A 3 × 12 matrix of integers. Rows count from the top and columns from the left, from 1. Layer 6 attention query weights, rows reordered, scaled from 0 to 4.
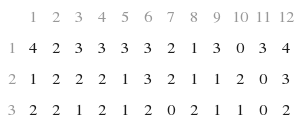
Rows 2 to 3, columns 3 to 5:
2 2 1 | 1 2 1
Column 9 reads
3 1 1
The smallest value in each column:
1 2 1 2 1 2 0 1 1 0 0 2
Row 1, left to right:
4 2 3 3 3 3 2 1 3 0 3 4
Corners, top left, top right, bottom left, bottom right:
4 4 2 2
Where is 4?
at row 1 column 1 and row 1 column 12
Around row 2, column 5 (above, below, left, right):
3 1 2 3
